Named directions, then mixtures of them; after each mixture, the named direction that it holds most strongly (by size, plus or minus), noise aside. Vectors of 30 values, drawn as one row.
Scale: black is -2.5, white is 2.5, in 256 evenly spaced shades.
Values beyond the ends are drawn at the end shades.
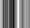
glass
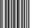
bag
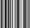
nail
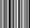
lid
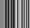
bag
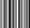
lid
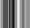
glass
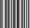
bag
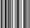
nail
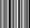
lid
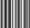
nail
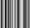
nail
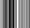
glass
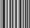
bag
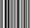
bag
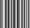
bag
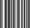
bag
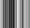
glass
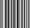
bag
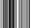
glass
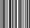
bag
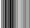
glass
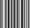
bag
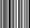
lid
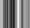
glass
